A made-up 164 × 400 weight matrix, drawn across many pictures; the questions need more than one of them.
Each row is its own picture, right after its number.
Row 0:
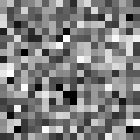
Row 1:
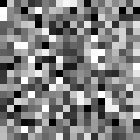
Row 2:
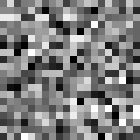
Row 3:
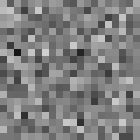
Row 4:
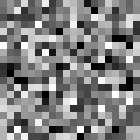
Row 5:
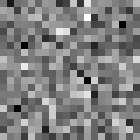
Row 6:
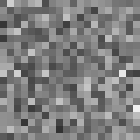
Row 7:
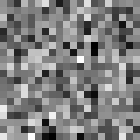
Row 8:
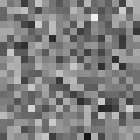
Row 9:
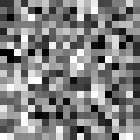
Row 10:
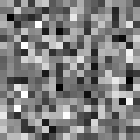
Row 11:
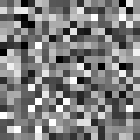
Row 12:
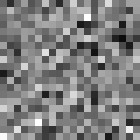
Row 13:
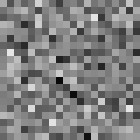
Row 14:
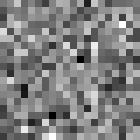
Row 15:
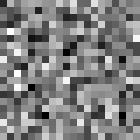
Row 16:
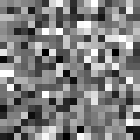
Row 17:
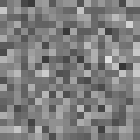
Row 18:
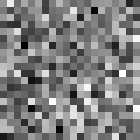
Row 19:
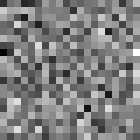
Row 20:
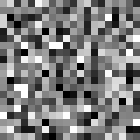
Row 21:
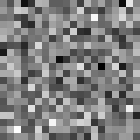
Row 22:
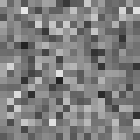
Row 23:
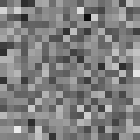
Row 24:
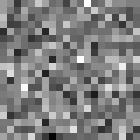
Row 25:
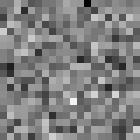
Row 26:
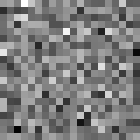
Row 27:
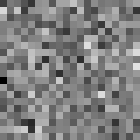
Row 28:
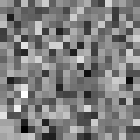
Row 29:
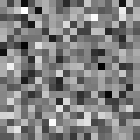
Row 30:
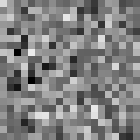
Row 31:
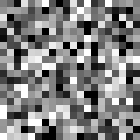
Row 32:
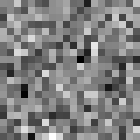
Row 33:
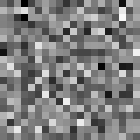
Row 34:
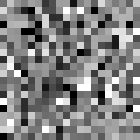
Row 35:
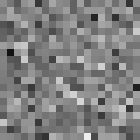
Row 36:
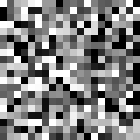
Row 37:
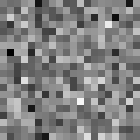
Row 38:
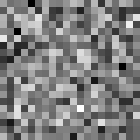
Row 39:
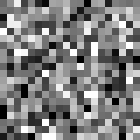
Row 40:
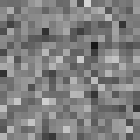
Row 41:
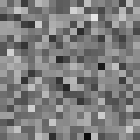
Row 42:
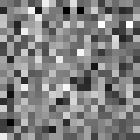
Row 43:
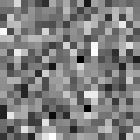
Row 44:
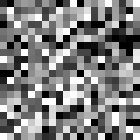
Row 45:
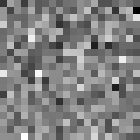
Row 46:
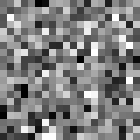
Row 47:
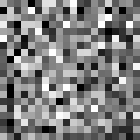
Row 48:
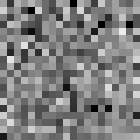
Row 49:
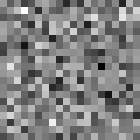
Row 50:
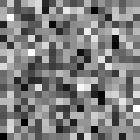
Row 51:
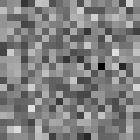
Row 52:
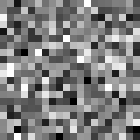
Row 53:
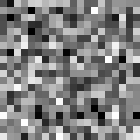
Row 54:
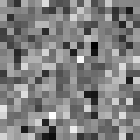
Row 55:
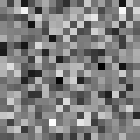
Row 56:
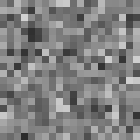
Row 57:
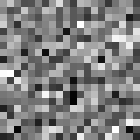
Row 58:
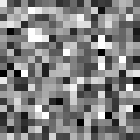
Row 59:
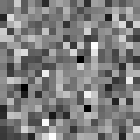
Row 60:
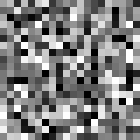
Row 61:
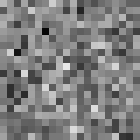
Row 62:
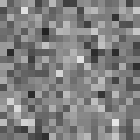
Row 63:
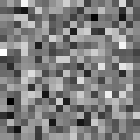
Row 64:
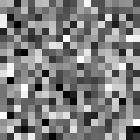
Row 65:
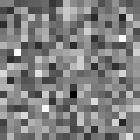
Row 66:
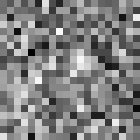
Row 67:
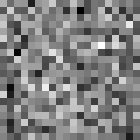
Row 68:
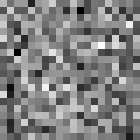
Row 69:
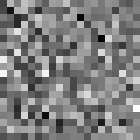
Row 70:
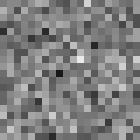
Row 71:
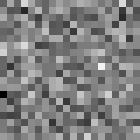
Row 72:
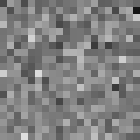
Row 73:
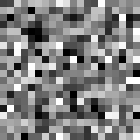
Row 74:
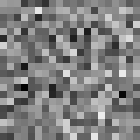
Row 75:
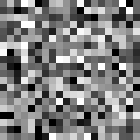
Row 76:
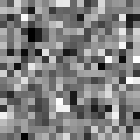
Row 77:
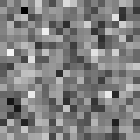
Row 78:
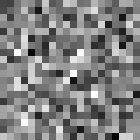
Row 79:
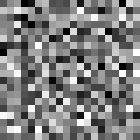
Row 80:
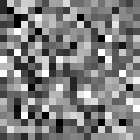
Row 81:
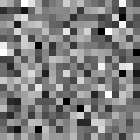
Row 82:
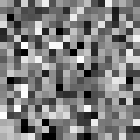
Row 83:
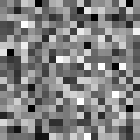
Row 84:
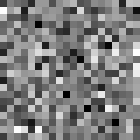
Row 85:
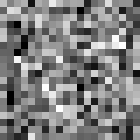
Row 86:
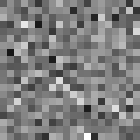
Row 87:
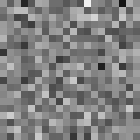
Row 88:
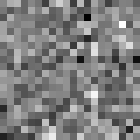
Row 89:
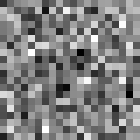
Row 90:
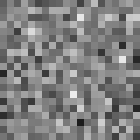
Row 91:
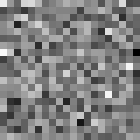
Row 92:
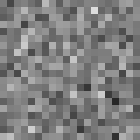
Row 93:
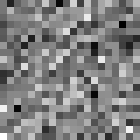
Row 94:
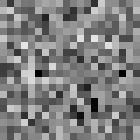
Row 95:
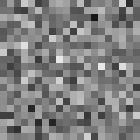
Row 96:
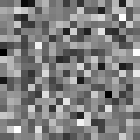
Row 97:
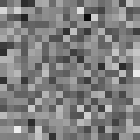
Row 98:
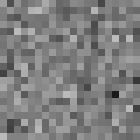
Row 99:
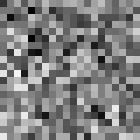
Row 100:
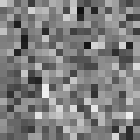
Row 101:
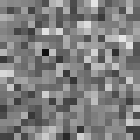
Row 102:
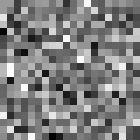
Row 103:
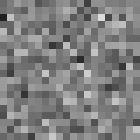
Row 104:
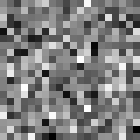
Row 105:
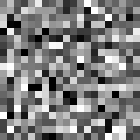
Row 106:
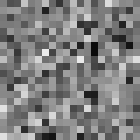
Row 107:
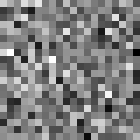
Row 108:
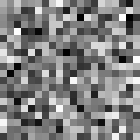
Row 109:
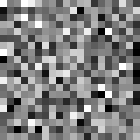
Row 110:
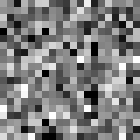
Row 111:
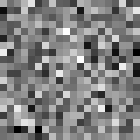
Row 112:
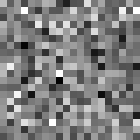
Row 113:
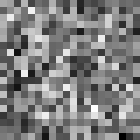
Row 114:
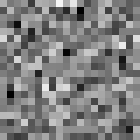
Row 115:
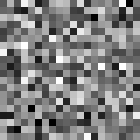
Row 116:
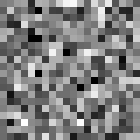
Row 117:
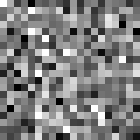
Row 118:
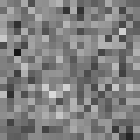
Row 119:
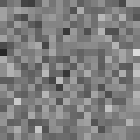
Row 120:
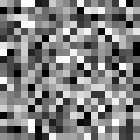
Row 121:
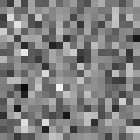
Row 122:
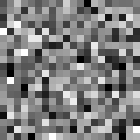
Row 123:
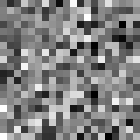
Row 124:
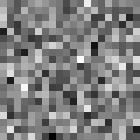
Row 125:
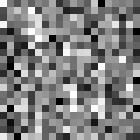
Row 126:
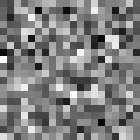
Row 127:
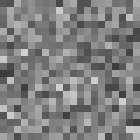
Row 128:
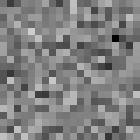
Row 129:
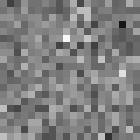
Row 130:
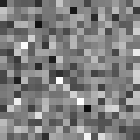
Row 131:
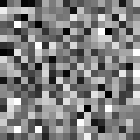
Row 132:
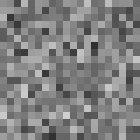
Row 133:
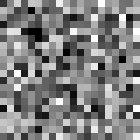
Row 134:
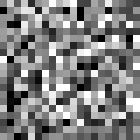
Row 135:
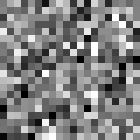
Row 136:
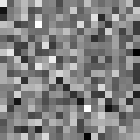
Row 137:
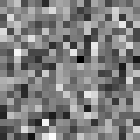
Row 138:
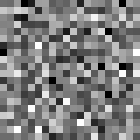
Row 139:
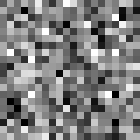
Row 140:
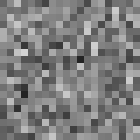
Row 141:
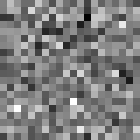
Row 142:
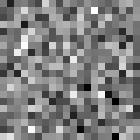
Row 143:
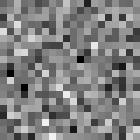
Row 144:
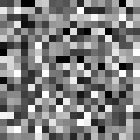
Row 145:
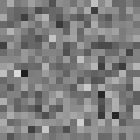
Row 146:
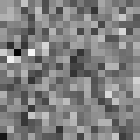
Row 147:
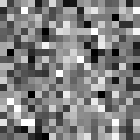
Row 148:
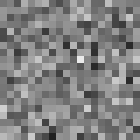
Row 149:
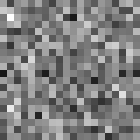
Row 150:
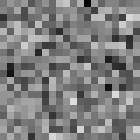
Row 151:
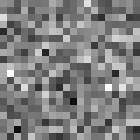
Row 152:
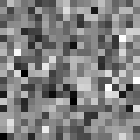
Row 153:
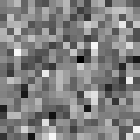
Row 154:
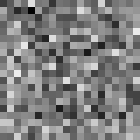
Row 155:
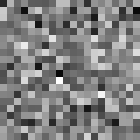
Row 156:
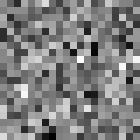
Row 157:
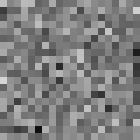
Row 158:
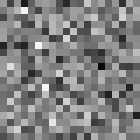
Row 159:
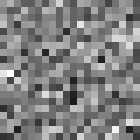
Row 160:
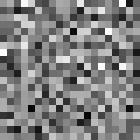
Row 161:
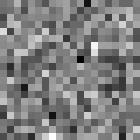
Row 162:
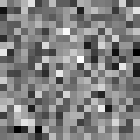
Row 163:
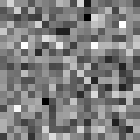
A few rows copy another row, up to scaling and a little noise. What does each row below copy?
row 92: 142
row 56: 76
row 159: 57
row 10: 60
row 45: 72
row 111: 162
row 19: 131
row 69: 80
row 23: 97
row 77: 139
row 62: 147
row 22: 112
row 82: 28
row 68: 67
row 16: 101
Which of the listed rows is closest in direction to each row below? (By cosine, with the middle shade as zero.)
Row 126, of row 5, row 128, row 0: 5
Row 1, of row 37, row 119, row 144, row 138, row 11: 119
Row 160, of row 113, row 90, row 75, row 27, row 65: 75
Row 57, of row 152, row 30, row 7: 152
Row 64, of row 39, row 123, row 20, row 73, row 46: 20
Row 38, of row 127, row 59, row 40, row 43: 40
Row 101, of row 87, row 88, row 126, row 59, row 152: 88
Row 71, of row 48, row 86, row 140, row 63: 63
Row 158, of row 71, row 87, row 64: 87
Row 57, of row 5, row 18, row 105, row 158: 105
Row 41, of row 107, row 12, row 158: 158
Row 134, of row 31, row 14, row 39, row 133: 31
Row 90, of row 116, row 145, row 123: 123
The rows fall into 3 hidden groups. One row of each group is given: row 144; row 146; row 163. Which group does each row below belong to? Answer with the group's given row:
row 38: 146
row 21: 144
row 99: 146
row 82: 163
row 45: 146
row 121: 163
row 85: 146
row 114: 146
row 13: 144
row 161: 163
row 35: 144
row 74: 146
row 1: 144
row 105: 163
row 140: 163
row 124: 163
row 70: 163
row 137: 163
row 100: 146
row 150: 163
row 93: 163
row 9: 146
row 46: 163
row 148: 163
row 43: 163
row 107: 144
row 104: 163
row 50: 146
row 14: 163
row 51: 144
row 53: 146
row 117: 146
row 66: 146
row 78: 146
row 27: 144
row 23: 144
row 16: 163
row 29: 144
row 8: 144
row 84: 144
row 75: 144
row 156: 163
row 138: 144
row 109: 144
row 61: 146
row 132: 163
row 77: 144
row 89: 146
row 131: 144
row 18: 146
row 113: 146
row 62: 144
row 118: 146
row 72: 146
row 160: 144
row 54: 163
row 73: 146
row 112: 144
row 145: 146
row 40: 163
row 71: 144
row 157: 144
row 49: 144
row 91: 144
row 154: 146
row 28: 163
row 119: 144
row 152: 146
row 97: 144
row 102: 163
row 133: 146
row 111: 144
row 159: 163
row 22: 144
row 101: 163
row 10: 163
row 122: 163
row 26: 144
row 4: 163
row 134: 146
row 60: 163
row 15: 146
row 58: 146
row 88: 163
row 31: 163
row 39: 163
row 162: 144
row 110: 163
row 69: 146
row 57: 163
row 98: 146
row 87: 144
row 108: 146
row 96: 144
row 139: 144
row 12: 163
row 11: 144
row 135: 163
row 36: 144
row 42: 146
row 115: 144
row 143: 163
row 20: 163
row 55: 144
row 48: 146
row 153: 163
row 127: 163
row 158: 144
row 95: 144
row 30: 146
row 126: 146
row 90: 146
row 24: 163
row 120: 144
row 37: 144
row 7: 163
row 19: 144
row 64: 163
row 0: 163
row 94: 146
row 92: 146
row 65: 146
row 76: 146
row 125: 146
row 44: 163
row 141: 163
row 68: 146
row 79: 144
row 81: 144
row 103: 163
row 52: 163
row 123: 163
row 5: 163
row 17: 144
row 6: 146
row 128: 163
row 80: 146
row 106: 163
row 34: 146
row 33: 144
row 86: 144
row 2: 146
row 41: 144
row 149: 146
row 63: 144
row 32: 163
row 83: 144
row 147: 144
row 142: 146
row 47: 146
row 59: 163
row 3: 146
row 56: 146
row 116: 146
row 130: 144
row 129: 163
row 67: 146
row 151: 163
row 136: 144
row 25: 163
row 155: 144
